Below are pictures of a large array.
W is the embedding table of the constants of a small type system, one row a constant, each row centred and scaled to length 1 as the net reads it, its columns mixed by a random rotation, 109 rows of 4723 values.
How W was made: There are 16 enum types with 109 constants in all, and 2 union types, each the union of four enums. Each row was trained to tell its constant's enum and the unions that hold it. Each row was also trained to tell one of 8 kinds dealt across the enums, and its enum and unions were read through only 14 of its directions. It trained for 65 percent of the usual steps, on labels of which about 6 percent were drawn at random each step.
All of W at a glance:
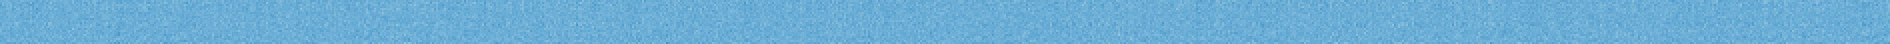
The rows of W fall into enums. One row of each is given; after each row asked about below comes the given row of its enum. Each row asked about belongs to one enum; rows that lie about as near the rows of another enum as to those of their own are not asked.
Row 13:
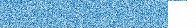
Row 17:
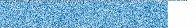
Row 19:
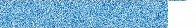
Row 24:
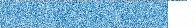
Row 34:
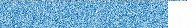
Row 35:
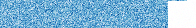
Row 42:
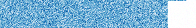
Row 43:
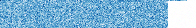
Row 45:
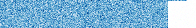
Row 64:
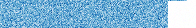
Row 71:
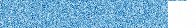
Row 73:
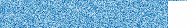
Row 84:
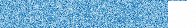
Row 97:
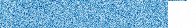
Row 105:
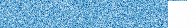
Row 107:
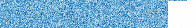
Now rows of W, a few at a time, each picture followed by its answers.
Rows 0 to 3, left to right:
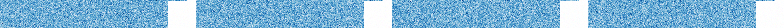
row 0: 45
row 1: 107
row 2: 71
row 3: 107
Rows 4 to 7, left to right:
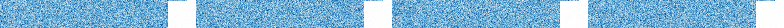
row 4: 105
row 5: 43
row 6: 34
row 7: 34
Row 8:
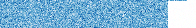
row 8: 43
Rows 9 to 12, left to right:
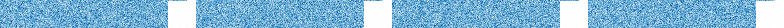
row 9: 105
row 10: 64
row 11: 97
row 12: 35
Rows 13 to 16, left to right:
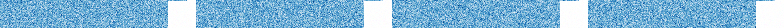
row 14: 35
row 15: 43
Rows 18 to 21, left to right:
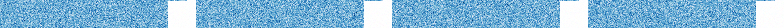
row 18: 43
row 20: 19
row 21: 107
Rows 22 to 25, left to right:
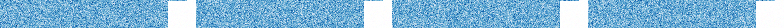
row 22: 105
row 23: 24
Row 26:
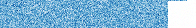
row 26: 19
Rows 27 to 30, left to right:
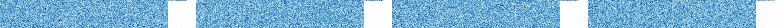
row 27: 45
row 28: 84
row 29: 35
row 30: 71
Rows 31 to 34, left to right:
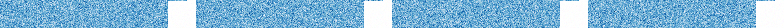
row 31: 34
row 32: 105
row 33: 107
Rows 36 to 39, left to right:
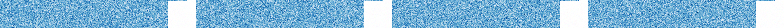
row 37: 42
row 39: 13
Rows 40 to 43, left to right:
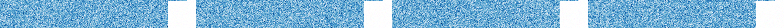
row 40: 34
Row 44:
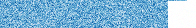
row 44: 35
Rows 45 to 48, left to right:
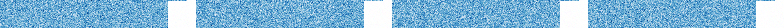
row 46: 17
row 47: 71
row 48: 42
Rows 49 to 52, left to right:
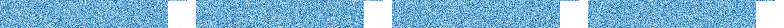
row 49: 17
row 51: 73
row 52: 97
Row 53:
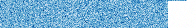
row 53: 45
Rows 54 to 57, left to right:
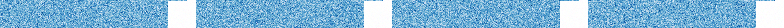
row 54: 107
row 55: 17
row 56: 24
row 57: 17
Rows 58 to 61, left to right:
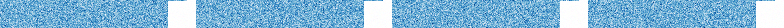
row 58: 64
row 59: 24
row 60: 43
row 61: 24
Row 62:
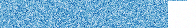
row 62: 105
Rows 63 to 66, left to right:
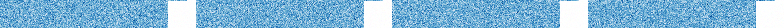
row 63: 43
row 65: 35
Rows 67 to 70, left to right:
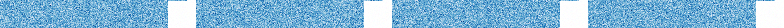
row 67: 84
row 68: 19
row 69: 105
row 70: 42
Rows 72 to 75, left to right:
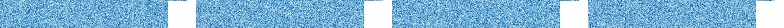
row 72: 97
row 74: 24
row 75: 19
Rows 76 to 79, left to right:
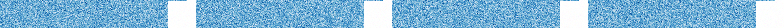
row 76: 42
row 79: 13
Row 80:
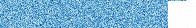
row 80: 64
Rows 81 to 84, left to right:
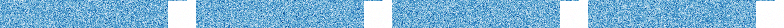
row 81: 24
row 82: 45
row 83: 107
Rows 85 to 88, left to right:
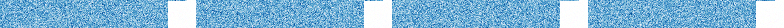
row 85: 19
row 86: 107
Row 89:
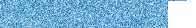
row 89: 24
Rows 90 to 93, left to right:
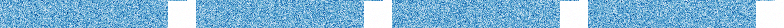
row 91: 45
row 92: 13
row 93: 71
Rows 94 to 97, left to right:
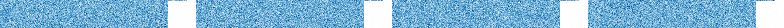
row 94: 64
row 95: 45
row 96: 71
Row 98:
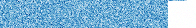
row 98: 71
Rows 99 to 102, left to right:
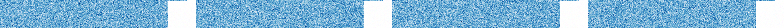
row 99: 43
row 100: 17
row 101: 35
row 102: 97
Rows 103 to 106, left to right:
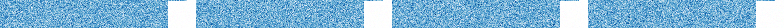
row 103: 35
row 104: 34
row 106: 42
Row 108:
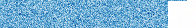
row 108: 19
